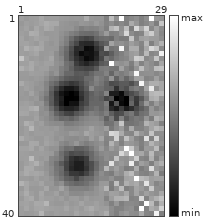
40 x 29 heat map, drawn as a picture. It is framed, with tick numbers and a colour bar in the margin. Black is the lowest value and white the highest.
Stripes: none. Seam: vertical, 60% of the way across, the left part calmer. Dips: four.
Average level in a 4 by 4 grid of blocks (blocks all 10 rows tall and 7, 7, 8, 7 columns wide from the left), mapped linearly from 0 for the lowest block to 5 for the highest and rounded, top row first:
5235 | 4014 | 5345 | 5345
